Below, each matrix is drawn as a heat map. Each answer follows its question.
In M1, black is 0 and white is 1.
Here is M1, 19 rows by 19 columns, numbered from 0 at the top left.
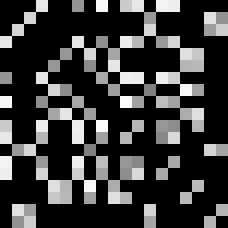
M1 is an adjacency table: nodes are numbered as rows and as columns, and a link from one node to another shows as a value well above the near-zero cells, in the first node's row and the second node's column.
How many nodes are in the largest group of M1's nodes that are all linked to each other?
8
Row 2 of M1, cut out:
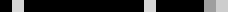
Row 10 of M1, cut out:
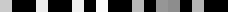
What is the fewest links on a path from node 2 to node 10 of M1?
4
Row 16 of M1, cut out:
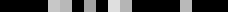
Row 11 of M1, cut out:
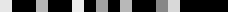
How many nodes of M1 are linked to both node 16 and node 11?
1
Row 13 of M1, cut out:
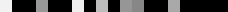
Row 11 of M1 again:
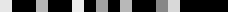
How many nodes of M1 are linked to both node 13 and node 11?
6
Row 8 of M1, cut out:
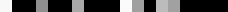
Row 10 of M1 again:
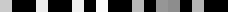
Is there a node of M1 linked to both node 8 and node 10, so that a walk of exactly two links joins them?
yes
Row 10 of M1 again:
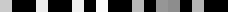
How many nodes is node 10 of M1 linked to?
8
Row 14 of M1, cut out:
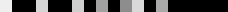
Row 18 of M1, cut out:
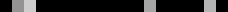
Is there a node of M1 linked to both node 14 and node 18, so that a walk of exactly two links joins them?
no
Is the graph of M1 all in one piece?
yes
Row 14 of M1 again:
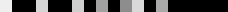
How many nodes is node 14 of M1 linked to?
7
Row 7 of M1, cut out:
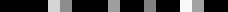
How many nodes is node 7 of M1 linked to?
6
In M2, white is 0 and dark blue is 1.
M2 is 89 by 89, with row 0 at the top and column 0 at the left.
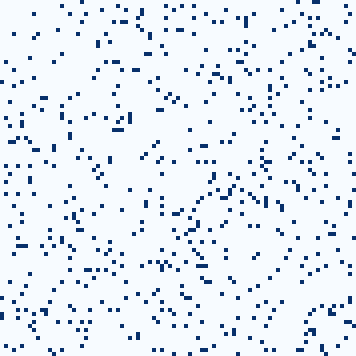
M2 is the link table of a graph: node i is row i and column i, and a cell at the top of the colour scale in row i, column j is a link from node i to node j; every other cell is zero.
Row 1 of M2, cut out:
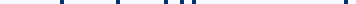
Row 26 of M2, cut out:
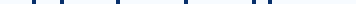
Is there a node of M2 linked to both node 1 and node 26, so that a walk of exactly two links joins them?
yes
